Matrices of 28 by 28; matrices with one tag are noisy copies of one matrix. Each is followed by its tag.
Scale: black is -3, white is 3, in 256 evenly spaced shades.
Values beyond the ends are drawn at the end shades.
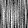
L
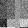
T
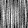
L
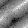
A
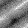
A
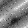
A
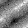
A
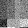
T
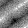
A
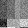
T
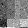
T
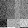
T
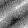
A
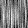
L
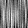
L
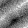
A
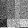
T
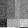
T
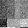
T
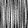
L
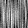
L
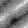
A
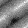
A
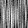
L
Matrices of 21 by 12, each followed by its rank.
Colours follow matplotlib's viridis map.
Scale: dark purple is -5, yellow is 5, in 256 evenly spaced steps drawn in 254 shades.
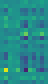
two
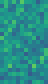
full rank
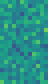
full rank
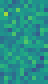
full rank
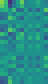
two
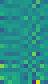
two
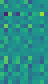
two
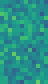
full rank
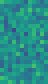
full rank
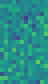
full rank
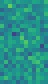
full rank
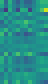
two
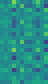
two
